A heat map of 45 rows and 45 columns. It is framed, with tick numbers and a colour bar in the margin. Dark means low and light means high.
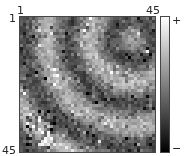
The values follow a bell shape. On average the colour sits 50% of the way up the scale. Values change most from cell to cell in the bottom left. In the bottom left lies a patch that is rougher than the rest. The halves do not mirror each other. Concentric rings centre on the top right. No overall slope runs across the table.
